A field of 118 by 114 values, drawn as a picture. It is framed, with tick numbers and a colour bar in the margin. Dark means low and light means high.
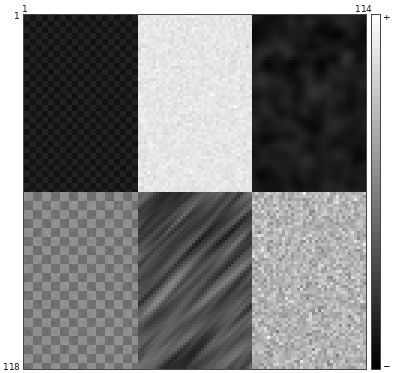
The table splits into 2 rows of 3 panels. Panel 1,1: very low, checkered, faint in contrast. Panel 1,2: very high, fine-grained, faint in contrast. Panel 1,3: very low, blotchy, faint in contrast. Panel 2,1: middling, checkered. Panel 2,2: low, slanting up to the right. Panel 2,3: high, fine-grained.
